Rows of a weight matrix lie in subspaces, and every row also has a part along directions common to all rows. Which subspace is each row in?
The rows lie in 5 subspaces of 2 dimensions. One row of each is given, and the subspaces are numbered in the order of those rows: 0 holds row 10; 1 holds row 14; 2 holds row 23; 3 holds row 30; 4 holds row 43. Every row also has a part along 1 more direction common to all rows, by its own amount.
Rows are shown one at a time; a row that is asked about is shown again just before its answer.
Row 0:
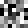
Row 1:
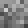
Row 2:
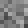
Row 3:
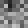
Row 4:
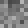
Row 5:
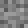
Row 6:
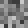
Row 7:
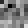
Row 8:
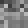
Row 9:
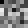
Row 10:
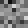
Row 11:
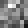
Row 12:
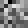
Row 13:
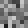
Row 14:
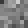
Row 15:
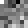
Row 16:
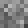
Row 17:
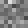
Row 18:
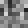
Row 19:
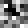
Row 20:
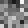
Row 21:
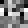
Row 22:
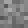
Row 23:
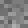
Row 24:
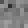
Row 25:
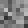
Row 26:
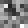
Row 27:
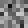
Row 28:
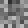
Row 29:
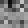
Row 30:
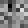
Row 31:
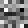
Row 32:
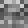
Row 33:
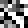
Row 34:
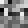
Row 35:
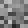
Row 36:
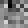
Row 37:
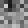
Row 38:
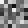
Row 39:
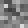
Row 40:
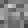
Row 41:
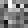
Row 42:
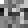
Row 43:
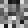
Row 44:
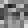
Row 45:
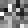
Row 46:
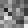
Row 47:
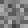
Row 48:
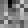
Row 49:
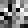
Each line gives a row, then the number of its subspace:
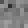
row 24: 1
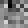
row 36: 4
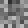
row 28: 4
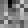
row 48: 0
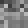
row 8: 1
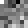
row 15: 1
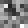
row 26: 2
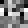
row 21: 0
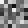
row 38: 0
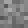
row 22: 2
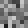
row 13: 4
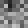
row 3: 2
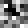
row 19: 2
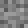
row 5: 4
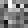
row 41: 4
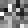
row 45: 3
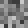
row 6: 4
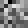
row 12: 0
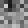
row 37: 2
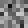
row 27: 3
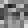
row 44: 1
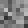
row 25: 3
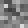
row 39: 2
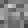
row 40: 1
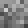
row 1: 3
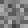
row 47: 2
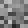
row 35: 2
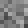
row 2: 3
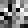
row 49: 3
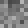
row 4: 4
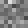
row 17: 0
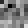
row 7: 1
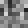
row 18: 0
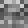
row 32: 1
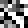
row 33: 3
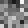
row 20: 4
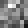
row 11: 1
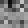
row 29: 0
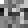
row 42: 0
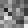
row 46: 3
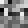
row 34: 0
